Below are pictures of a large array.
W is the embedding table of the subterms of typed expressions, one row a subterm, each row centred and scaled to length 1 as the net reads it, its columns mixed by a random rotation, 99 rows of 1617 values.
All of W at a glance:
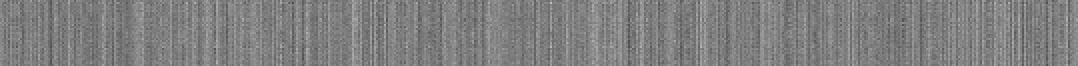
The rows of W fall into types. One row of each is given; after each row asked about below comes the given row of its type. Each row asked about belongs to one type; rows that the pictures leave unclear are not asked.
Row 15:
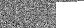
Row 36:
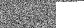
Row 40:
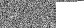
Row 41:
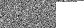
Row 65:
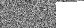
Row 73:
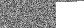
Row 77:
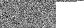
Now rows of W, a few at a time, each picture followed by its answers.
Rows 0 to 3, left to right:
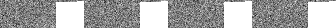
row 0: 15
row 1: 73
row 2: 65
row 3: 41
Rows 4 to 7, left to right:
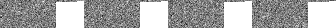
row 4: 41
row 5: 41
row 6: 15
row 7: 40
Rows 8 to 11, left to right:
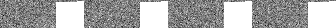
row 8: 15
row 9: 40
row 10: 36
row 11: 15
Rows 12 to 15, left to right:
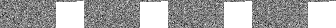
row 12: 77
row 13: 41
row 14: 15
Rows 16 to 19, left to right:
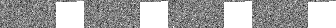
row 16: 65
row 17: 40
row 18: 40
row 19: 41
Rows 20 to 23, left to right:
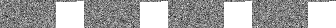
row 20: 77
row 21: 36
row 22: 41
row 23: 40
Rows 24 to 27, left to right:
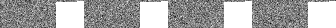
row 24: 65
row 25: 41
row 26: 77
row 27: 36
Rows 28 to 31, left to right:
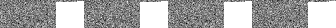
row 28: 36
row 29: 36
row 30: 36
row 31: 36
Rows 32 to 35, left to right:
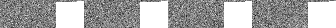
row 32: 73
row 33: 77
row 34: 41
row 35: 15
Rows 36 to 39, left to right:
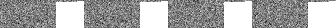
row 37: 36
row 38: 65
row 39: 15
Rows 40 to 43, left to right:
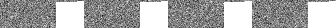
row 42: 65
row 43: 77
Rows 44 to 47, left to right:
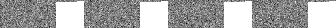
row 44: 65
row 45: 40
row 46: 36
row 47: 36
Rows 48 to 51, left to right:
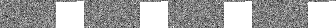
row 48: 77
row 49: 40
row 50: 40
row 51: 65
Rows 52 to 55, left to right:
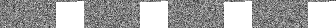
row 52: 40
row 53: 73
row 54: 65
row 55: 36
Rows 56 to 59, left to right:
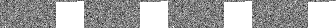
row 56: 40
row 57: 77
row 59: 41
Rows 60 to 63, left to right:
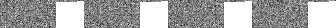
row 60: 40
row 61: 15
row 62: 15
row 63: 65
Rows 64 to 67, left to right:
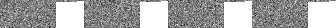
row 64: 40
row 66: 15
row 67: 41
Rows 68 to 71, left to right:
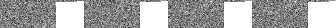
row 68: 36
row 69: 65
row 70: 41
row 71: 41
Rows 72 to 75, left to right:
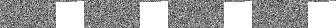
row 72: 73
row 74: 77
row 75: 65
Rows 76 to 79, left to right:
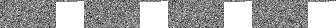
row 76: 41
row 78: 40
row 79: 36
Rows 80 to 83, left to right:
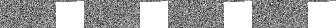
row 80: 73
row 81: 15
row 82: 73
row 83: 65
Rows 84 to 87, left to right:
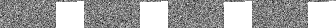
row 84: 41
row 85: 36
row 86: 65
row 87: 73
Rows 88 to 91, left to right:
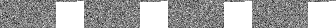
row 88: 77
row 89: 77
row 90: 65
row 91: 15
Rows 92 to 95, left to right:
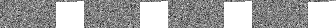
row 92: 41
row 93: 15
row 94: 41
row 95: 15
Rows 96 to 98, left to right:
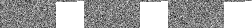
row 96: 65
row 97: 41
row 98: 77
